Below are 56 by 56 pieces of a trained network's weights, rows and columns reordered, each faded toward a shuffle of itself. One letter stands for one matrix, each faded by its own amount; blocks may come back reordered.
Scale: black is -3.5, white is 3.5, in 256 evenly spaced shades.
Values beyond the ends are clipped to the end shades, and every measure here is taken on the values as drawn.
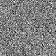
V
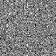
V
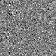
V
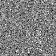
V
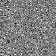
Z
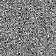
V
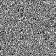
V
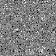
Z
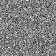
V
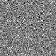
Z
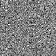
V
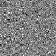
Z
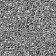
Z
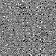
Z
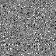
Z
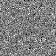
Z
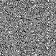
V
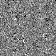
V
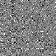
Z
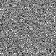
Z
